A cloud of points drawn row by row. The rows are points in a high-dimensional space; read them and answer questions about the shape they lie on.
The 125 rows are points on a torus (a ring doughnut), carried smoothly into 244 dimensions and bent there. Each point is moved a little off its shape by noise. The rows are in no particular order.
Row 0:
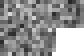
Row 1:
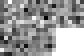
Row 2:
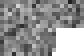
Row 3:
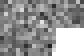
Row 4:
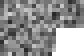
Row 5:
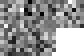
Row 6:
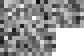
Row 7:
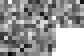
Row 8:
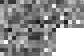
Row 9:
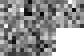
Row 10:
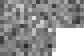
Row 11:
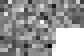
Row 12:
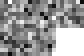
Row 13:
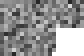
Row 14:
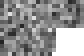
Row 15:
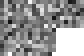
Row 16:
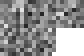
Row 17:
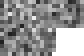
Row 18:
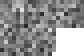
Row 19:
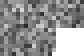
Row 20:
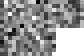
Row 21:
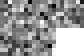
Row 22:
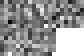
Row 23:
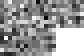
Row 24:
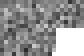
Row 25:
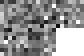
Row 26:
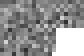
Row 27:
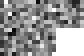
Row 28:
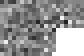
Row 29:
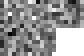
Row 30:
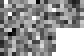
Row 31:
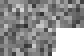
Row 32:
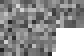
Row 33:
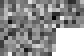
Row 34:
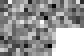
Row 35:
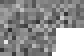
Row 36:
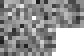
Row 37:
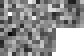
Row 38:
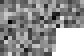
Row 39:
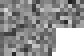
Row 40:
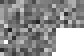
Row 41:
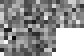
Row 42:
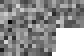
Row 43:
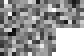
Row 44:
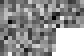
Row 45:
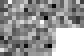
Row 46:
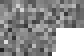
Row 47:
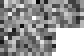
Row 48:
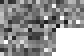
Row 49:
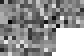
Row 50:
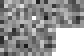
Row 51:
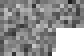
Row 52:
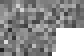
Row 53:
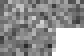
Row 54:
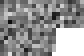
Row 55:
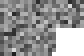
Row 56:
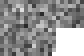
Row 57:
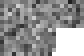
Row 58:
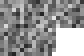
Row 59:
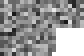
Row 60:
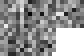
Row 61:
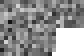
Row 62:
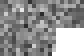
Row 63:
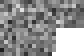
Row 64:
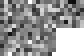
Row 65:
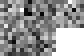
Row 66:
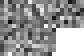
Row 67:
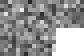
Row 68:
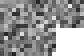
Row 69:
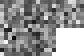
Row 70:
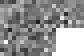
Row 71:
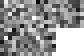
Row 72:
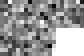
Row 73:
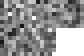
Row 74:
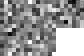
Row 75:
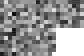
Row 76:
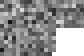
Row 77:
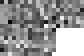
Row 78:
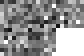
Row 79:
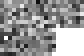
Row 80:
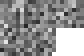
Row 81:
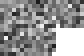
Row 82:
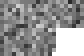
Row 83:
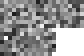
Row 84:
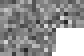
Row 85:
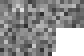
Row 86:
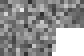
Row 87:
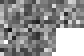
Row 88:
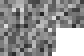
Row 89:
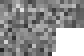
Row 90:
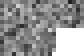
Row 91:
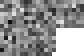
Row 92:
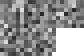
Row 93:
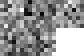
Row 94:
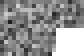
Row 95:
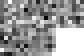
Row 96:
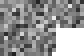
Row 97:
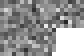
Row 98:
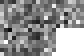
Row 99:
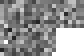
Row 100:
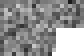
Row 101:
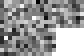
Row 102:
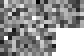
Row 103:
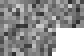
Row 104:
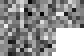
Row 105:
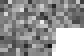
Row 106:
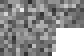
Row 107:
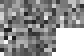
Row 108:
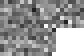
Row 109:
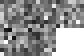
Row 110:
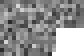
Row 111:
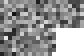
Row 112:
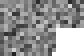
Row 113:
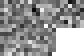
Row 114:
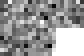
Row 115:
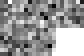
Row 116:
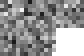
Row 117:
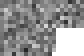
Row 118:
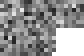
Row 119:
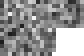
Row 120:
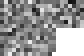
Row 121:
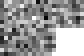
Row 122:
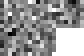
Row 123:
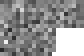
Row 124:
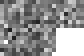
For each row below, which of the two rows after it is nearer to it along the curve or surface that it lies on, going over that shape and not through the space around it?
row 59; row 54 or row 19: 19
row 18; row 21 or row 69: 69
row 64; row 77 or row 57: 77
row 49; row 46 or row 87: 87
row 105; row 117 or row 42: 42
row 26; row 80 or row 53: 80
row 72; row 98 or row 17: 17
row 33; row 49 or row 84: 49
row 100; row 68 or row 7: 68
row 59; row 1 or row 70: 70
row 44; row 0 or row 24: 0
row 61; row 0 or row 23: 0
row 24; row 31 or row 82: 82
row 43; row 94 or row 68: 68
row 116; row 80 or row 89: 89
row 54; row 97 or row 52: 52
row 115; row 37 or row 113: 37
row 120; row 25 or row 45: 25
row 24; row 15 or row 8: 8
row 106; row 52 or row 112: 52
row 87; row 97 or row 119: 97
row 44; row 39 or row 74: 74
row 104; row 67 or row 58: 58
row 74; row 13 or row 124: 13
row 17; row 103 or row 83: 103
